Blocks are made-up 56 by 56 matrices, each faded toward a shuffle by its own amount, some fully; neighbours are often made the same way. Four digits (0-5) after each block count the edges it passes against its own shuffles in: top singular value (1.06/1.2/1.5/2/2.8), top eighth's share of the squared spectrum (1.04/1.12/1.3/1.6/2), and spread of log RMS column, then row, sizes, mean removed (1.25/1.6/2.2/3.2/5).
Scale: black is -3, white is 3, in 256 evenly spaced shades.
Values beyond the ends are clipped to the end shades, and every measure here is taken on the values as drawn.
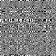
4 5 2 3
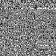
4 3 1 2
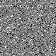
2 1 0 0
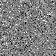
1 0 0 0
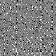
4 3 2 1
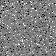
0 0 0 0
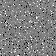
0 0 0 0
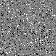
2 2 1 0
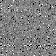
3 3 1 1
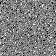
0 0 0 0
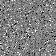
1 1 0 0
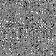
3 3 1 1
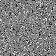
1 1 0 0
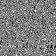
2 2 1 0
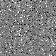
2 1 0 0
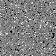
2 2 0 0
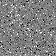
0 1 0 0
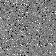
2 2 0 0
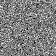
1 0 0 0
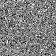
0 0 0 0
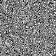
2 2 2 0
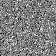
0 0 0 0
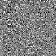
3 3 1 1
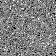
2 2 0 0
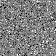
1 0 0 0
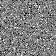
0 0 0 0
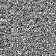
3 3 1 1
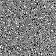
2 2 1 0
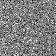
2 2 0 0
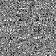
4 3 1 1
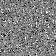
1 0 0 0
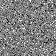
1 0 0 0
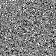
1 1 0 0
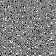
3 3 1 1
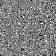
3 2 0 0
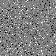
2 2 0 1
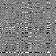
4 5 2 3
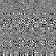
4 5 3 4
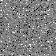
3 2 1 1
